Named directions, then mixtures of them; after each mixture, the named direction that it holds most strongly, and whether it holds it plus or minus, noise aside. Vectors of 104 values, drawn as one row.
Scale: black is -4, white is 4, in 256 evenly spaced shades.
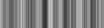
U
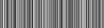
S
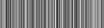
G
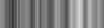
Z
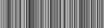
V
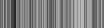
Z, plus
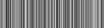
G, plus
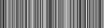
G, minus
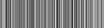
G, plus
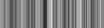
U, plus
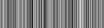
S, plus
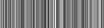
G, plus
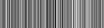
G, minus
